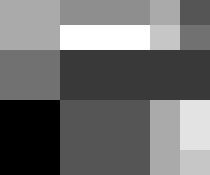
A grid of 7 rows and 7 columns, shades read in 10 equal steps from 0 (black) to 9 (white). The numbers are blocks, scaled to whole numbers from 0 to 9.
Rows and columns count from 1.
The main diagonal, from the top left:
6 6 2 2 3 6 7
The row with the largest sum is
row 2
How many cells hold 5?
3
